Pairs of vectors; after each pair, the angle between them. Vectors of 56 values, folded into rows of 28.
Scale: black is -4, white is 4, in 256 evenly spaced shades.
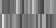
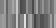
orthogonal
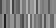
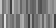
nearly opposite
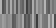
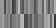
partly aligned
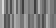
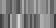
orthogonal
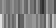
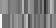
partly aligned
